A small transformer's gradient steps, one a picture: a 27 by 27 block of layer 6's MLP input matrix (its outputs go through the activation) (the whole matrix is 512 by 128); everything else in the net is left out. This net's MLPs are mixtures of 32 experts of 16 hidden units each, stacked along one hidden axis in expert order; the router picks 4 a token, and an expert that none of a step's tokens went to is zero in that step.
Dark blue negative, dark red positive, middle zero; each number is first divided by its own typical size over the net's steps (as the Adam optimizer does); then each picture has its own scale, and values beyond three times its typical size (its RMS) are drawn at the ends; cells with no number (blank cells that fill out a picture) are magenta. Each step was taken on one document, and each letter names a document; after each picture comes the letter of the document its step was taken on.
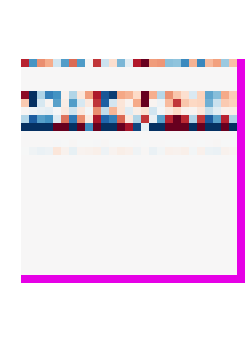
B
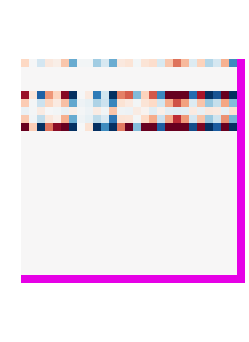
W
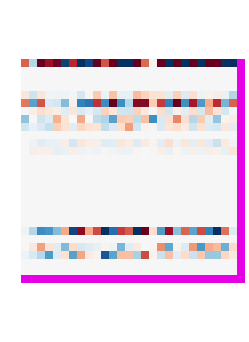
B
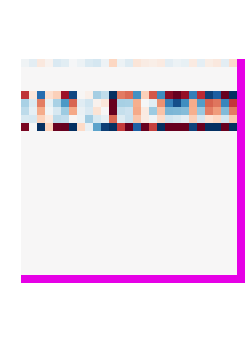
W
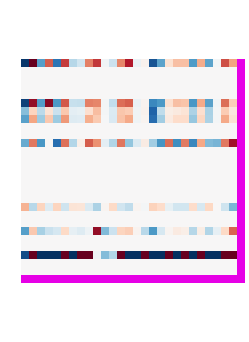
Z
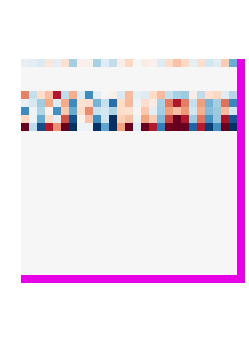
W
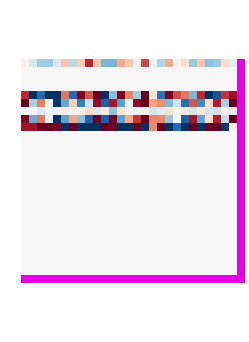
B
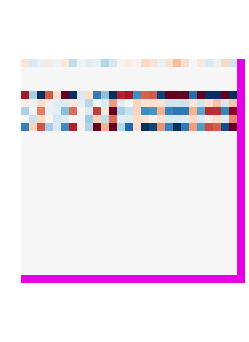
W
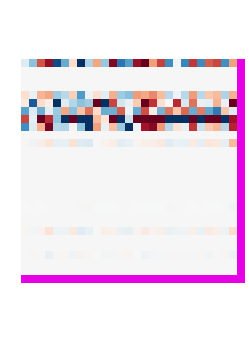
B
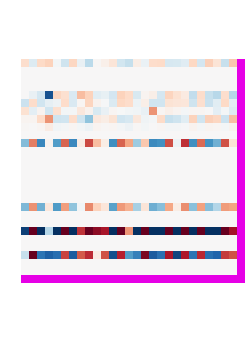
Z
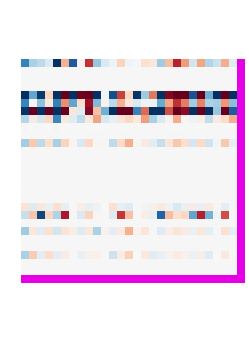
Z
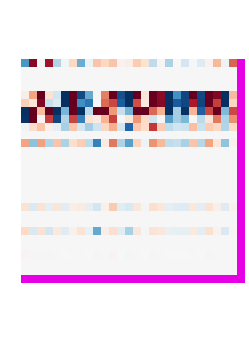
Z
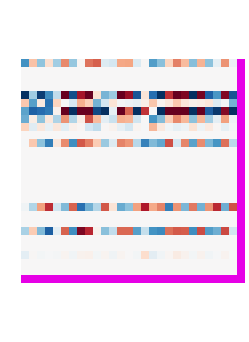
Z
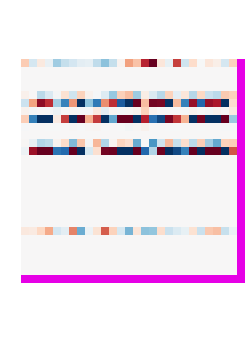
B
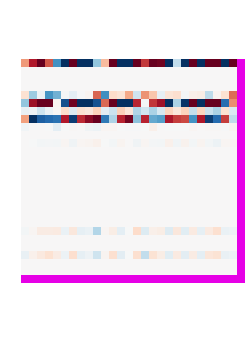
B
